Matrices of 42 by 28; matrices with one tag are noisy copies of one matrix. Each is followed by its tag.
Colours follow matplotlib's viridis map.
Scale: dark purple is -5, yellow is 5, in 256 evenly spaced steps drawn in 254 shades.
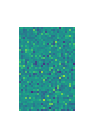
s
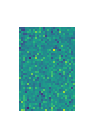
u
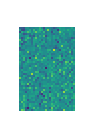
u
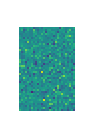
s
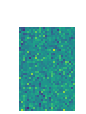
u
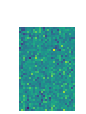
u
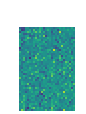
u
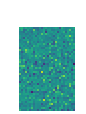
s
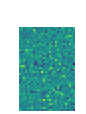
s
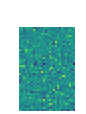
s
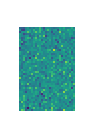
u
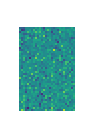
u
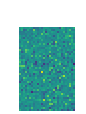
s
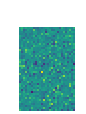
s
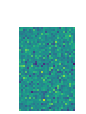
s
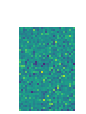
s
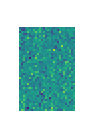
u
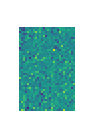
u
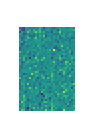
u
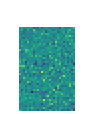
s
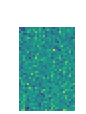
u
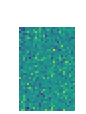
u
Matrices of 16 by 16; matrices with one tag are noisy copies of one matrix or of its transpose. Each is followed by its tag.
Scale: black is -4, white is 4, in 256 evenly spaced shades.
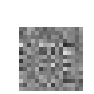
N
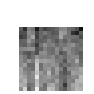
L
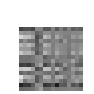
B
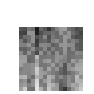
L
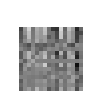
B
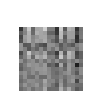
B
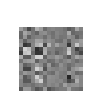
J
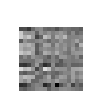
B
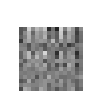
B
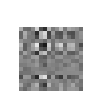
J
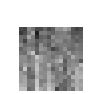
L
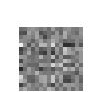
N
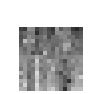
L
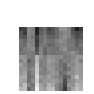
L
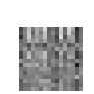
B
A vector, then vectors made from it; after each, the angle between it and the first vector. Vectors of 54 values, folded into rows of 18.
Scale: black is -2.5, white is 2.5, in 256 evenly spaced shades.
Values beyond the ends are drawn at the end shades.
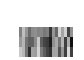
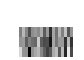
nearly parallel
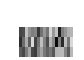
partly opposed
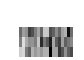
partly aligned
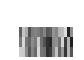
nearly parallel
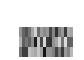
orthogonal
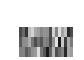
partly aligned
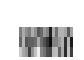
nearly parallel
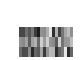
partly opposed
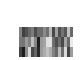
nearly opposite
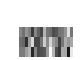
partly opposed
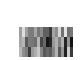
nearly parallel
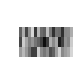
orthogonal
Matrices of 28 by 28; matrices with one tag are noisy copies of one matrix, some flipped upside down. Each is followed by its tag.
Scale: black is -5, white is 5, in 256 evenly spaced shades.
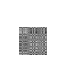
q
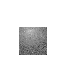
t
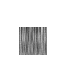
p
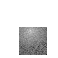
t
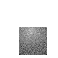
t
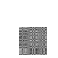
q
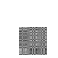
q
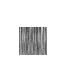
p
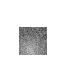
t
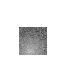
t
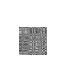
q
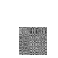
q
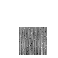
p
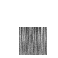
p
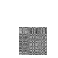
q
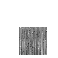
p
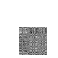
q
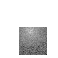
t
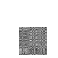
q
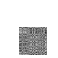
q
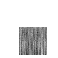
p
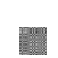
q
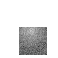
t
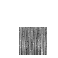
p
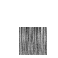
p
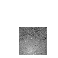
t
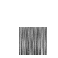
p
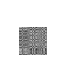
q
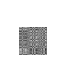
q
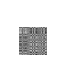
q
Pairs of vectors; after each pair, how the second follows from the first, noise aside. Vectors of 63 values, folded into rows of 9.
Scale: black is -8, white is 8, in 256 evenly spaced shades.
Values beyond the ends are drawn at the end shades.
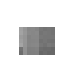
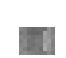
wrapped around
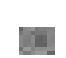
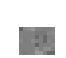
partly zeroed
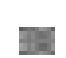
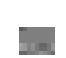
partly zeroed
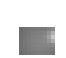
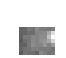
scaled up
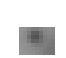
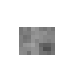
wrapped around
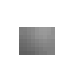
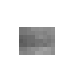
wrapped around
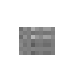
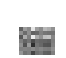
scaled up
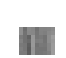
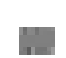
partly zeroed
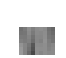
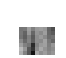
scaled up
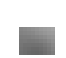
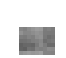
wrapped around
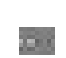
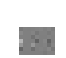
partly zeroed
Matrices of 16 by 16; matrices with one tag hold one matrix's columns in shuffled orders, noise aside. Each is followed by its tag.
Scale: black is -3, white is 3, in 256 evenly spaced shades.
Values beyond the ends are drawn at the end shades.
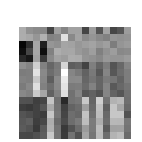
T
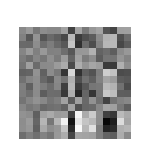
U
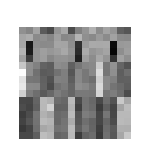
T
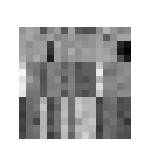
T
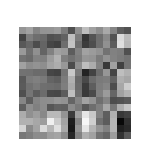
U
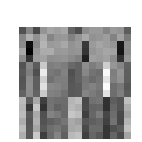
T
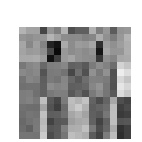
T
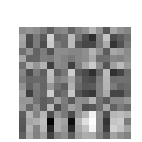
U
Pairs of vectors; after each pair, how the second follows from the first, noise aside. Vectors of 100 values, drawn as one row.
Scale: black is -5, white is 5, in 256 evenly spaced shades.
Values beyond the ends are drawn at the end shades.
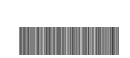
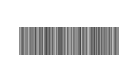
sign-scrambled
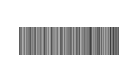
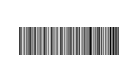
scaled up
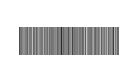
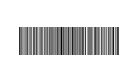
scaled up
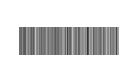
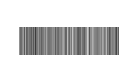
sign-scrambled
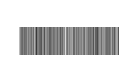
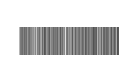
sign-scrambled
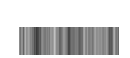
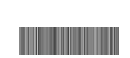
sign-scrambled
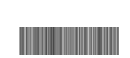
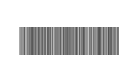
sign-scrambled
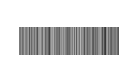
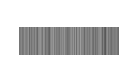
shrunk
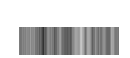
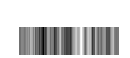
scaled up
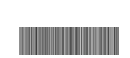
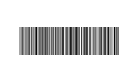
scaled up
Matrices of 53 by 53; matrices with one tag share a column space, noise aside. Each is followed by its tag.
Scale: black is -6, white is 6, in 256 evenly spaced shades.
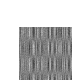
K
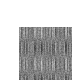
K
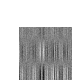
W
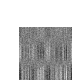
W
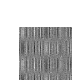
K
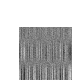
W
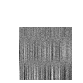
W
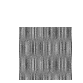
K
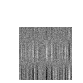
W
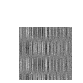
K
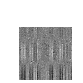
W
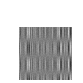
K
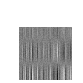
W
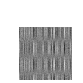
K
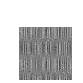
K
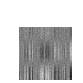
W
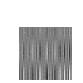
W
